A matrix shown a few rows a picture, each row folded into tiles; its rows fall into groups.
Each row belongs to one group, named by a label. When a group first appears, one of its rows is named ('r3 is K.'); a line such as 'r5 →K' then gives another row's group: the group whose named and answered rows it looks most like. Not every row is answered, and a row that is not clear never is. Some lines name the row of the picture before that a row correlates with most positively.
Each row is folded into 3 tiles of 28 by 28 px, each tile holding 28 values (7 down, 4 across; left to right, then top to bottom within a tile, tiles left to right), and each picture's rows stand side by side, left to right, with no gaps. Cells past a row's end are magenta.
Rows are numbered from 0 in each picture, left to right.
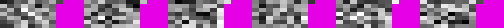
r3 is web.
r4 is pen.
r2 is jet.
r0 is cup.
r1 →pen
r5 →jet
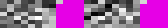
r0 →pen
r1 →pen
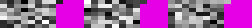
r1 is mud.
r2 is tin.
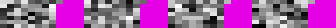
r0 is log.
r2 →tin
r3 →tin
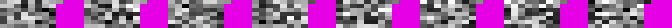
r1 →web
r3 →web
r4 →log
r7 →log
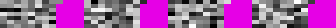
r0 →mud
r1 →jet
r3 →tin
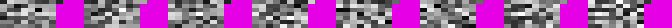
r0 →log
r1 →pen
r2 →cup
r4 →mud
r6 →log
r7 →mud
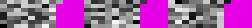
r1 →mud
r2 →jet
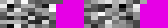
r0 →log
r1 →log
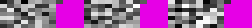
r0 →cup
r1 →log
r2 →mud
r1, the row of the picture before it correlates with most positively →1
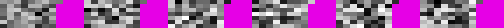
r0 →tin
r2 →jet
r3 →log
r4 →jet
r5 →jet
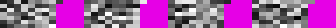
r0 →cup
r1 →pen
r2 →log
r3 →log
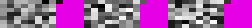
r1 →cup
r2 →cup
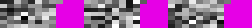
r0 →pen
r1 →mud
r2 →log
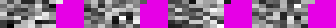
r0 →pen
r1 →web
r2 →cup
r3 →web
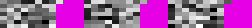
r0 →jet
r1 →log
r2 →tin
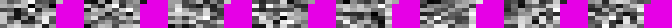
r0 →mud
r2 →tin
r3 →mud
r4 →jet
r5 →jet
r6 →web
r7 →web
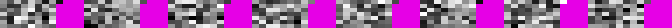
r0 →web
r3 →jet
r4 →tin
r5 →cup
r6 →pen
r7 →mud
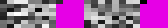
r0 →log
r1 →cup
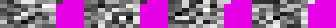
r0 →web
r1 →web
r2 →pen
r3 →jet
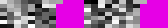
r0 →tin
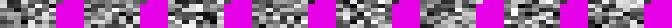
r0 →mud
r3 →web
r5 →pen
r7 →cup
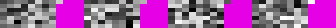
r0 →pen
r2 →tin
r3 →pen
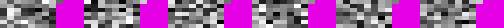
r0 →tin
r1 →mud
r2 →mud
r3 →jet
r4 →web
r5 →pen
